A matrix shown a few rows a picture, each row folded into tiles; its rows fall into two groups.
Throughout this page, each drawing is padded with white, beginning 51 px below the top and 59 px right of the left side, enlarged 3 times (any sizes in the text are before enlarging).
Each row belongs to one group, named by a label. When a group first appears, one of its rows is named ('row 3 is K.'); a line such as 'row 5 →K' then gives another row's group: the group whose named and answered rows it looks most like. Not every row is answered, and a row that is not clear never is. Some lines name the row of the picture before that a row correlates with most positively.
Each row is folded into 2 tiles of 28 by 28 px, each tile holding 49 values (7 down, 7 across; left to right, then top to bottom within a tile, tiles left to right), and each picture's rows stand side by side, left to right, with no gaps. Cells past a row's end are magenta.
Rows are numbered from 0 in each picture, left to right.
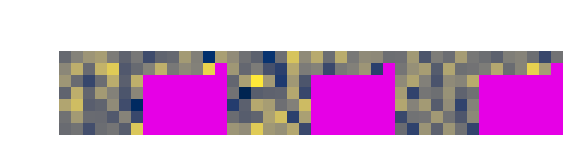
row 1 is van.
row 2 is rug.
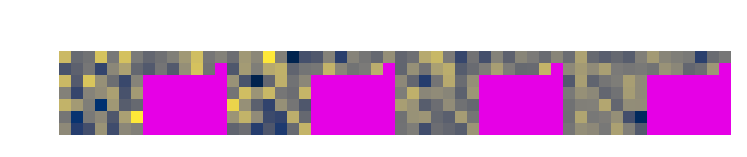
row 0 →rug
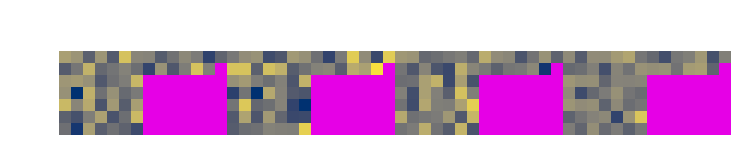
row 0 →rug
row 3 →rug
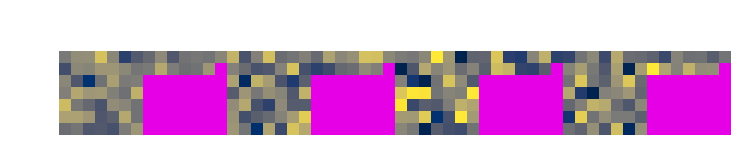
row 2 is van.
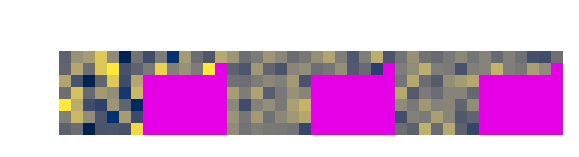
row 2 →rug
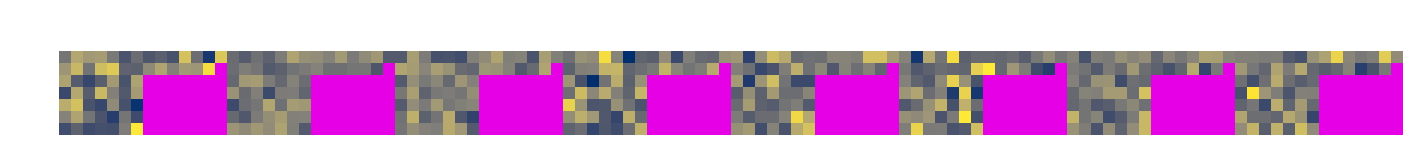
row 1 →van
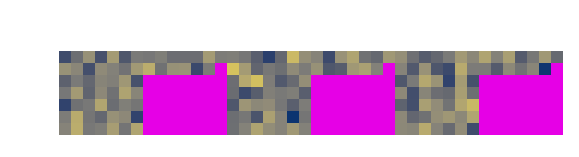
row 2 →van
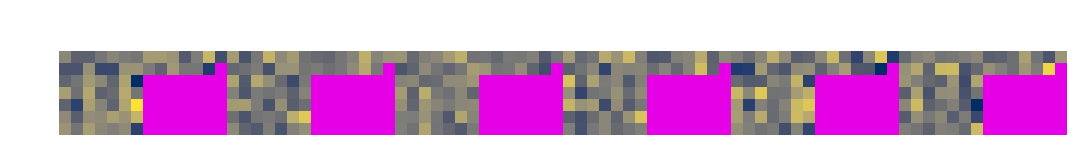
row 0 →van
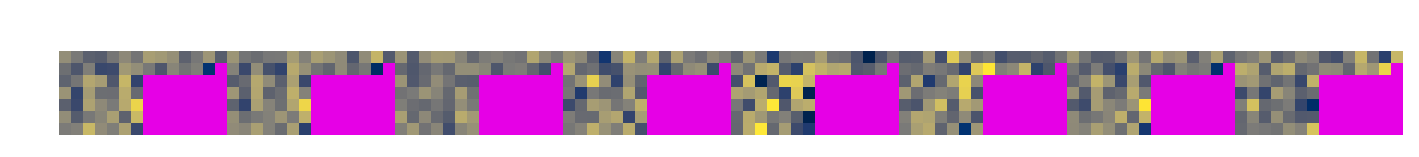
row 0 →van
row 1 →van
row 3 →van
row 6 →van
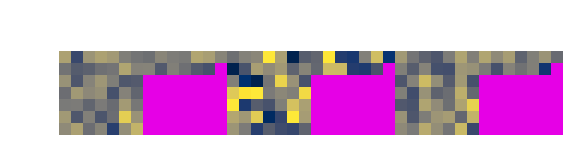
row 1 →van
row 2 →van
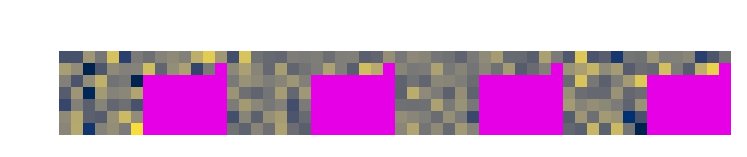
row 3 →rug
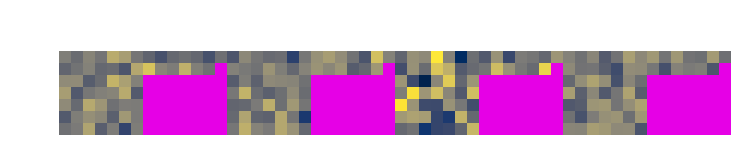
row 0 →rug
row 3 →van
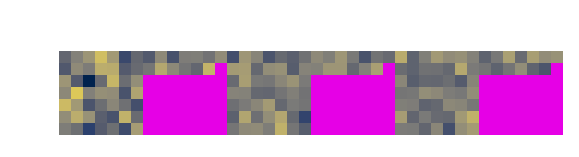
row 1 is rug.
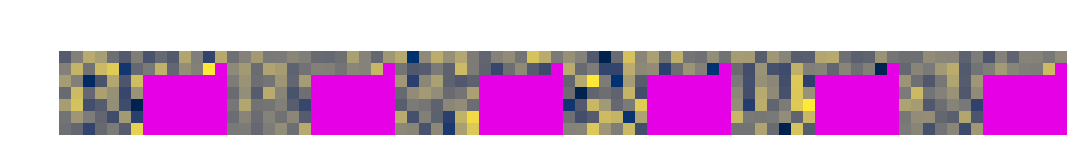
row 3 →van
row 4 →van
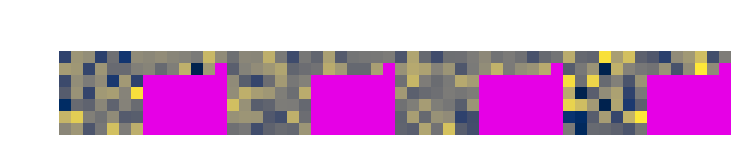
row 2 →rug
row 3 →rug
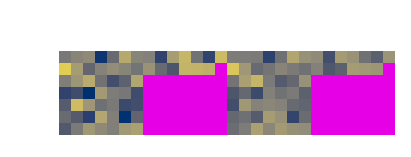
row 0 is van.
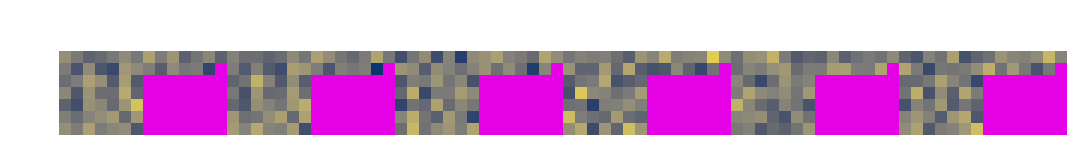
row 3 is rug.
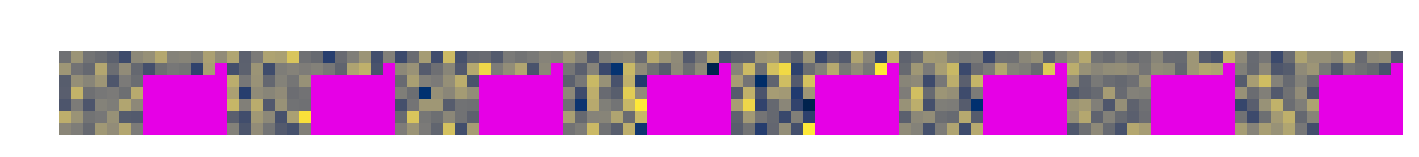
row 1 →rug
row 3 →van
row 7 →van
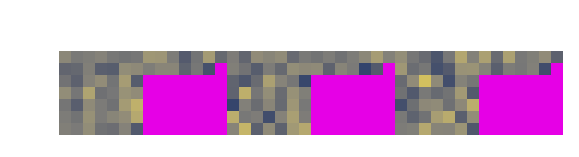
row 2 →van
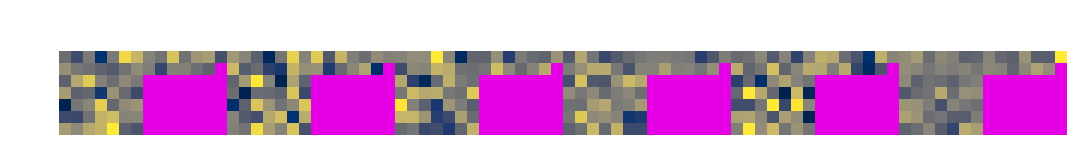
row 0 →van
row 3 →rug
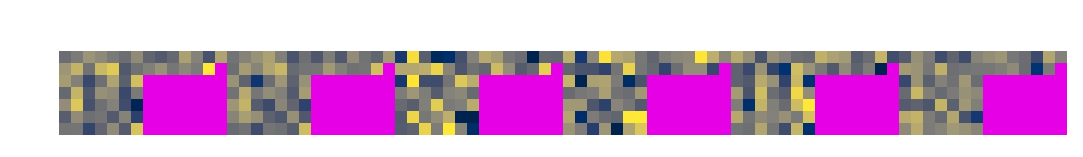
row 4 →van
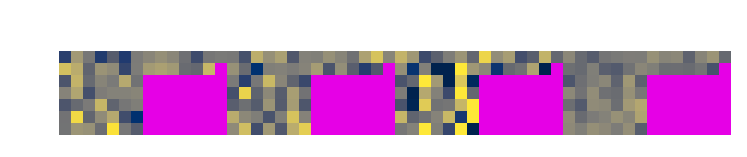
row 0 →rug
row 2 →van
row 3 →van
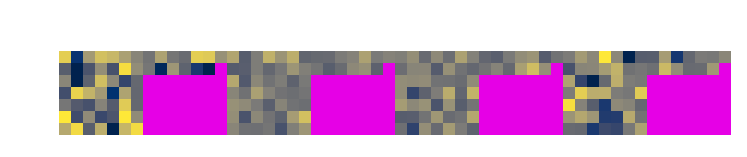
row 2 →rug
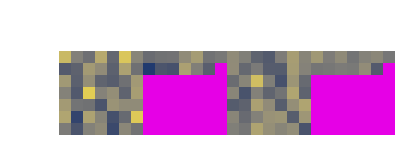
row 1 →van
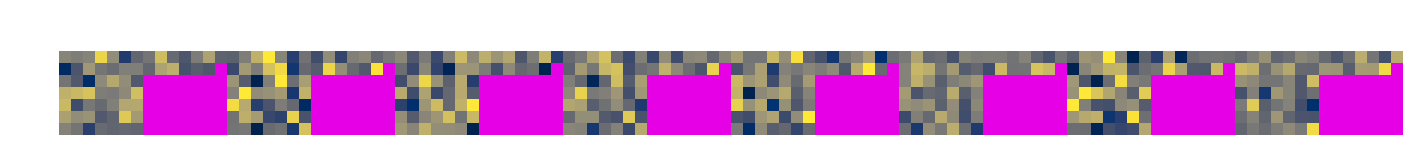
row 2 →van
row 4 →rug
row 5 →rug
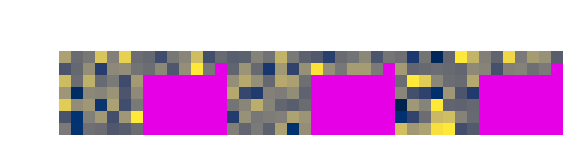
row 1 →rug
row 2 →van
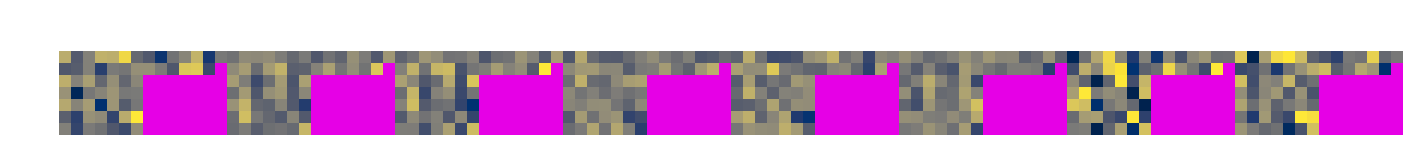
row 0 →rug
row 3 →rug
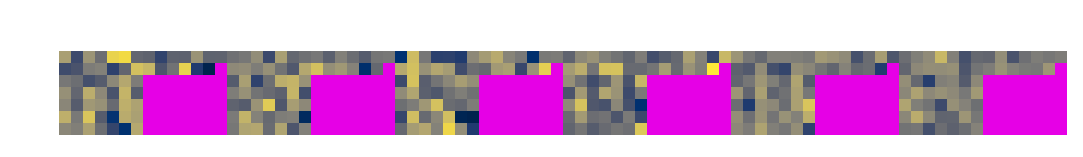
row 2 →rug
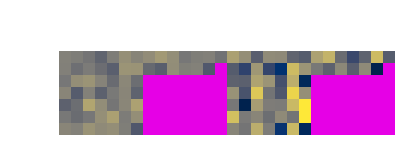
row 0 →van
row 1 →van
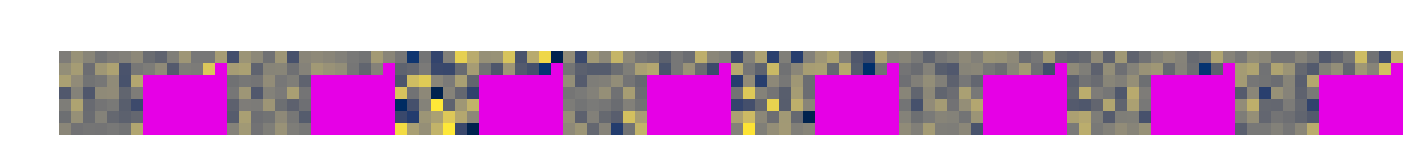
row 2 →van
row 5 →van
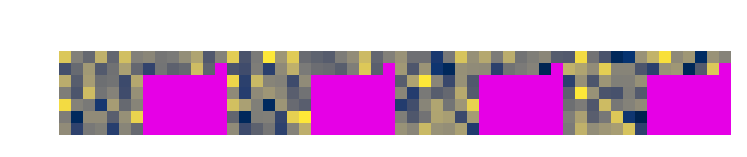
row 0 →rug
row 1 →rug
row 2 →van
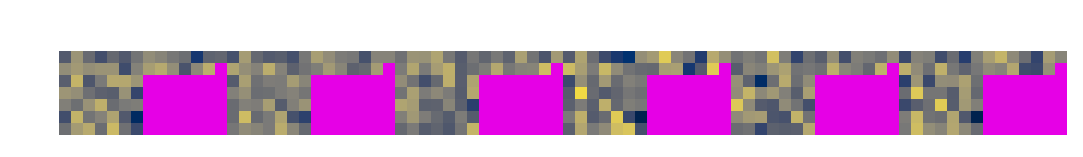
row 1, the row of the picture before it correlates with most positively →3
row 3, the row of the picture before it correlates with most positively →3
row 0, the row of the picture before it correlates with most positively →3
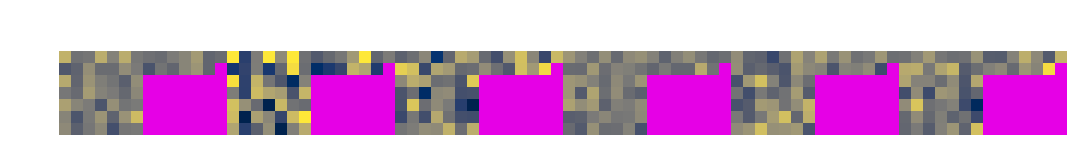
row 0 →rug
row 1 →rug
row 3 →rug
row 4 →van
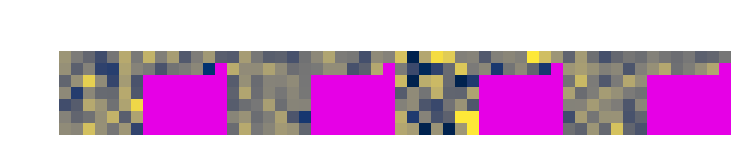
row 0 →van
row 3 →rug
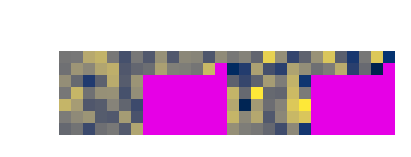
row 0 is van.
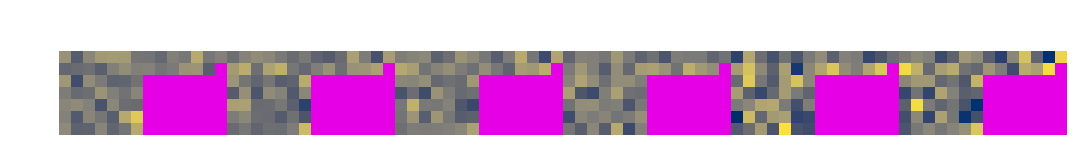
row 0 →rug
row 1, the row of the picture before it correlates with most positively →0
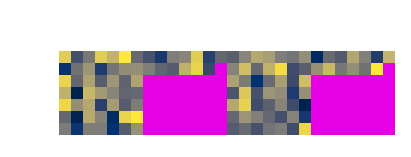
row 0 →rug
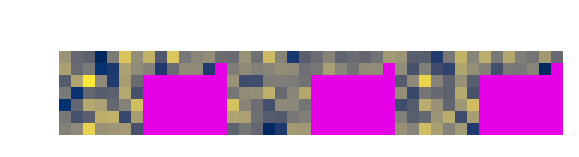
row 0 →van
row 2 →van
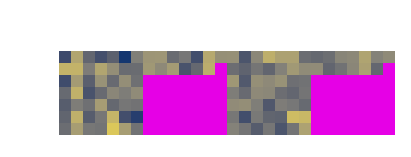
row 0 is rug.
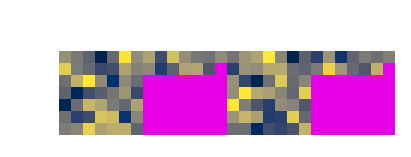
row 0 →van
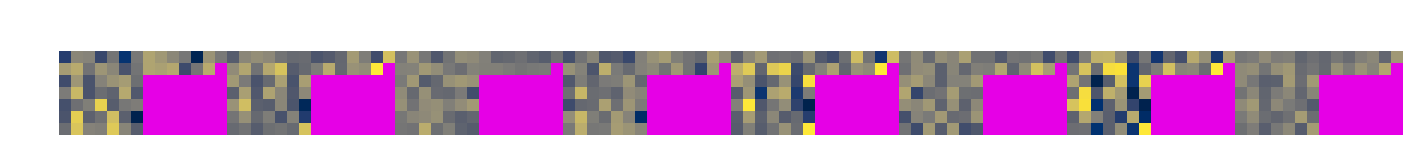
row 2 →rug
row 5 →rug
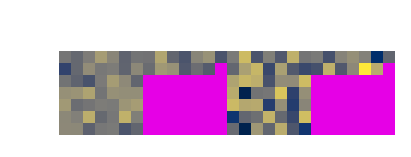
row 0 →van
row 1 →rug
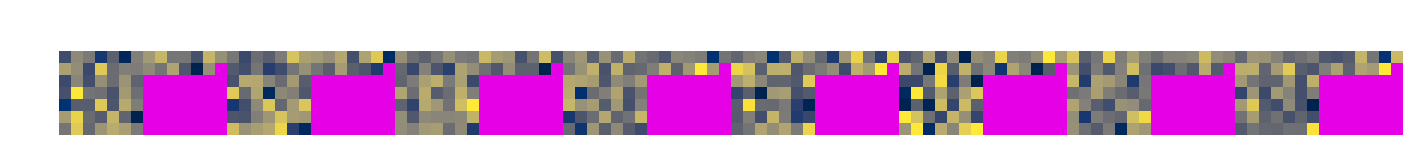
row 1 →van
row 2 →van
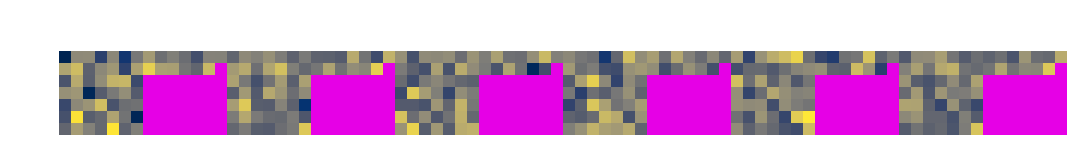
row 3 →van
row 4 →rug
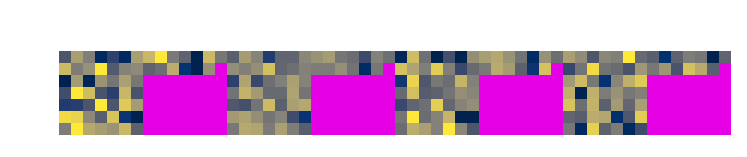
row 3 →rug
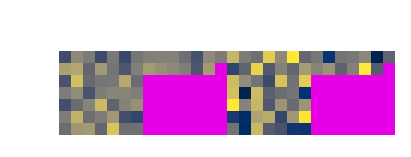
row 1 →rug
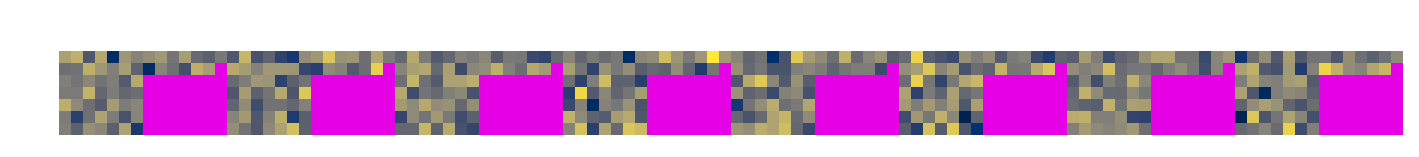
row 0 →rug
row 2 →rug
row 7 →rug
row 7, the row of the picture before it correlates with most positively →0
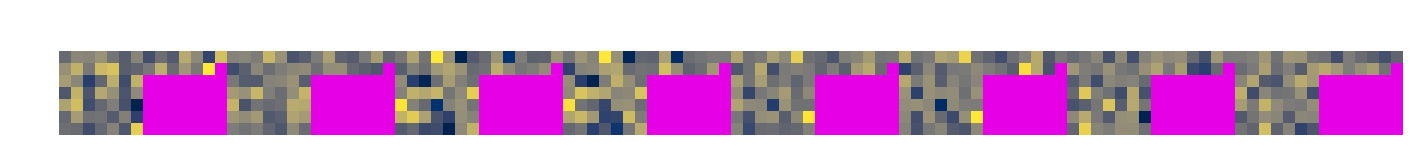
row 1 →van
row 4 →rug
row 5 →rug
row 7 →rug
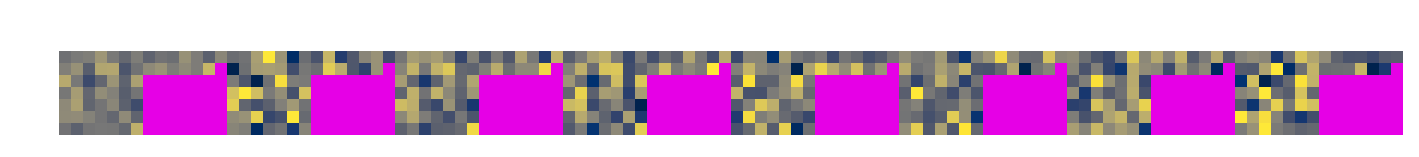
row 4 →rug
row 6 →van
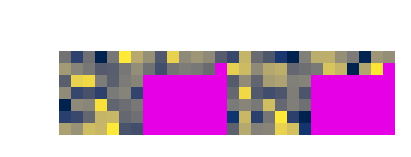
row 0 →van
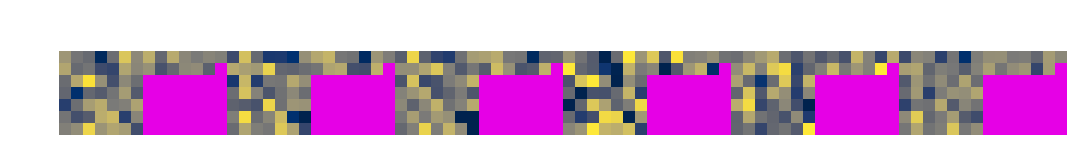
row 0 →van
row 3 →van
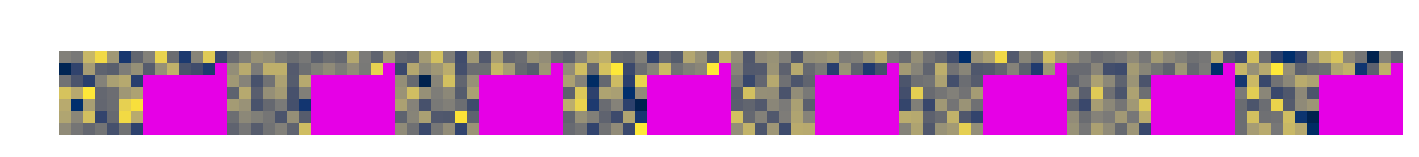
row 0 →van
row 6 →van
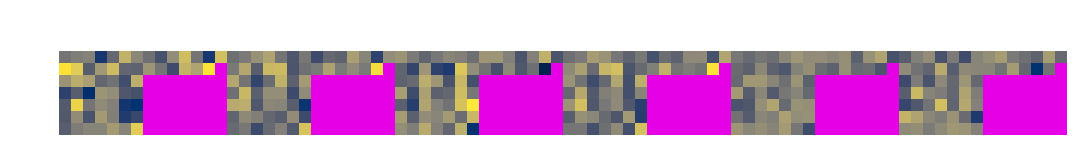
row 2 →van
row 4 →van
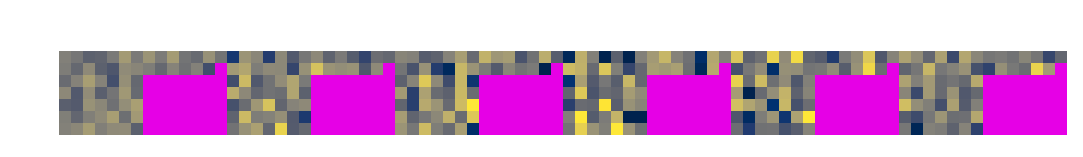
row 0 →van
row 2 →van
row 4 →rug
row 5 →rug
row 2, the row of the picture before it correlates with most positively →2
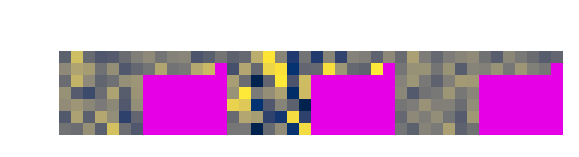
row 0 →rug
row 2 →rug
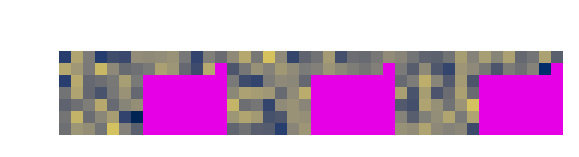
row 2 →van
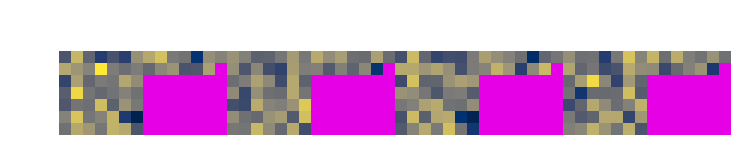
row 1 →van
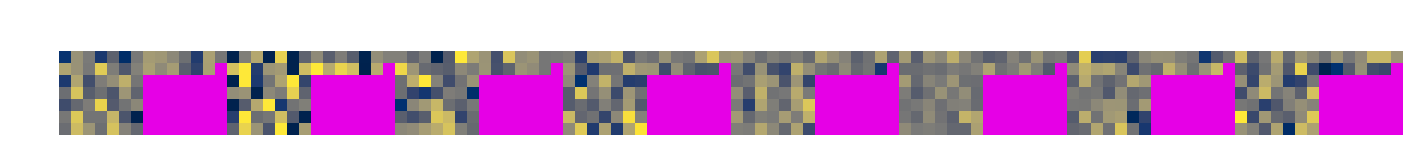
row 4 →van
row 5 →rug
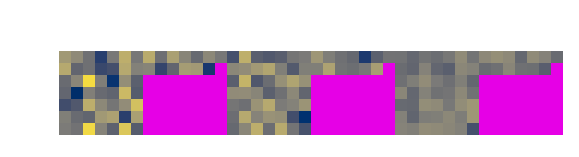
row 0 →van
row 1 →rug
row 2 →van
